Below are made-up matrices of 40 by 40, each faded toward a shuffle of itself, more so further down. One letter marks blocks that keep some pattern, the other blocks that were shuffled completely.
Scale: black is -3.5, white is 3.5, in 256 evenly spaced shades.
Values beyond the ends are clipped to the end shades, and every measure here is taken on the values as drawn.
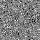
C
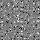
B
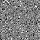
B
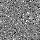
C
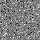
C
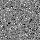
C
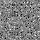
B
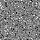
B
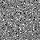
B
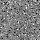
C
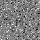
B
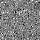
B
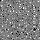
B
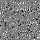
B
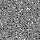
B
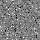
C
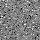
C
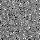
B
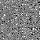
B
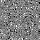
B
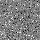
C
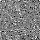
B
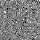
B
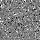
C
